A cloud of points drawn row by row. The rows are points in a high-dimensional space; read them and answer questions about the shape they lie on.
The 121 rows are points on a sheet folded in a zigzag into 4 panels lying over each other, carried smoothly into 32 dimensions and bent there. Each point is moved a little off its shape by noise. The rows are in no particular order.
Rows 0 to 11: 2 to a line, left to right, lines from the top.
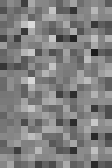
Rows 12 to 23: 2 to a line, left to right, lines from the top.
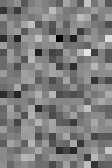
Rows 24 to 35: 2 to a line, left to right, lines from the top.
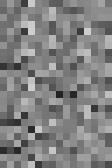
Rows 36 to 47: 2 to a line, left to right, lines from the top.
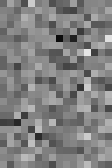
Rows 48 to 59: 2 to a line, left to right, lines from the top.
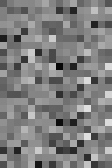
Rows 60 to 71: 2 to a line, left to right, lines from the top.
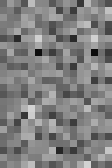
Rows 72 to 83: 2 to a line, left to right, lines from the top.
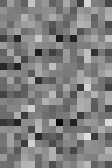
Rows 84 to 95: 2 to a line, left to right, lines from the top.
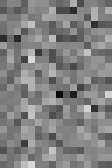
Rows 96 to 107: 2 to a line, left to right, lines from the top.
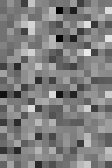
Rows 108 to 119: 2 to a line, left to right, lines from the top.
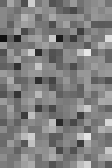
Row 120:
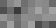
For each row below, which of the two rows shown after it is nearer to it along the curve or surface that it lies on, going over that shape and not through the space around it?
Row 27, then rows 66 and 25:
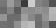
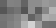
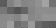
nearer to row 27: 66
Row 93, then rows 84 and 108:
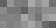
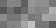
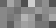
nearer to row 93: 108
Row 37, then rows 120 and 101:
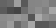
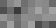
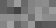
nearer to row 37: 101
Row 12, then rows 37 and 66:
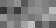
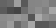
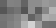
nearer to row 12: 66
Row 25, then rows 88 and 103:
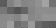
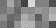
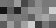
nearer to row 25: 103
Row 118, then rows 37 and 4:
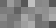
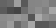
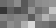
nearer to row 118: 4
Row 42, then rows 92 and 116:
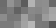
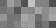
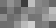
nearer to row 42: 92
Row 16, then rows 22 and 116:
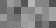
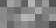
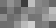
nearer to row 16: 22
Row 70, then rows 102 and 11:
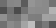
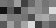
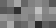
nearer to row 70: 102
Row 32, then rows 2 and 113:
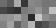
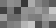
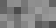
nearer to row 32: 113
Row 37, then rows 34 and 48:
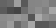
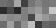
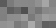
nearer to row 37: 48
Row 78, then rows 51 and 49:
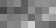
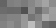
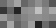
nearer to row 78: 51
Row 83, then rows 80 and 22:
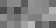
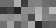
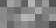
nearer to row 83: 22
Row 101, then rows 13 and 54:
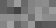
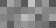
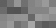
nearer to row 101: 54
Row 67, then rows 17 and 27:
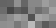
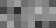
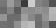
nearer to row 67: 17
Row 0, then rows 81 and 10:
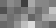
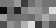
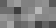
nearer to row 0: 81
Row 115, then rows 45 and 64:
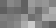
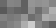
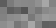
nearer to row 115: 45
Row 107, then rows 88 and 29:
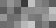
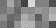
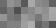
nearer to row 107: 88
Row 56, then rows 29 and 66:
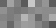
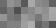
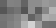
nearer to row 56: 29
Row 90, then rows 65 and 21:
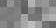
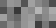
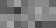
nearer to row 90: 65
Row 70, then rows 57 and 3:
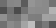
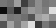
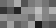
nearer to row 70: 57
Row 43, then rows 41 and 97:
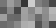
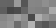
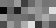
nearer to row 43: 97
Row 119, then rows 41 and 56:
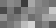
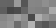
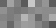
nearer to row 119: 56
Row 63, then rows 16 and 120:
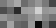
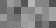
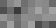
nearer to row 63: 120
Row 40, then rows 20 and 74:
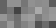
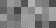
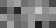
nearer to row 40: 74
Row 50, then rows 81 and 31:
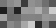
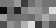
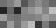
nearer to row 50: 81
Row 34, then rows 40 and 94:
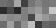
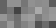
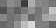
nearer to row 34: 40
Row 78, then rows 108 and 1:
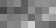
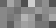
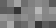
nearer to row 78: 108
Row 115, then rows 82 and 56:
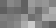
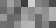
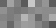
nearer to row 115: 56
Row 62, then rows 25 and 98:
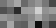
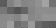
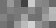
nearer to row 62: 25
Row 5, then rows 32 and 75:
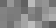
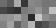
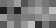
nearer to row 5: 75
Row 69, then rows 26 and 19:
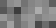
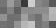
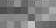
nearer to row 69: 19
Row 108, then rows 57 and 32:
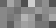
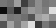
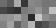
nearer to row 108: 57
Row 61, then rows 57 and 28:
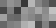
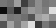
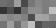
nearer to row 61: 57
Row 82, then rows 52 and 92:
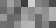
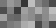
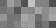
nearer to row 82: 52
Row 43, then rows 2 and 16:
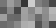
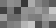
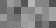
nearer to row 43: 2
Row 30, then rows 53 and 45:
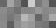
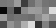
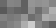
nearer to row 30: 45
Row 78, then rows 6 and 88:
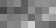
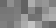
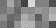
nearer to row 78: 6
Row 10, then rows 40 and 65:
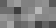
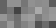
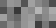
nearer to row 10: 40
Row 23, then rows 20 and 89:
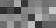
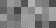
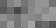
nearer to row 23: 89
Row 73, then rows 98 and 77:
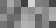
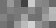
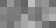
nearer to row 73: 98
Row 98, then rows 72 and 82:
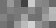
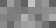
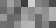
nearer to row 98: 82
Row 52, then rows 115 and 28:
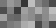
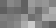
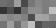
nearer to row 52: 115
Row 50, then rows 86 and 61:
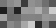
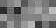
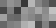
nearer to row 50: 61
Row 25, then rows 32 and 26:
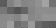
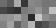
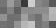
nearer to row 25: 32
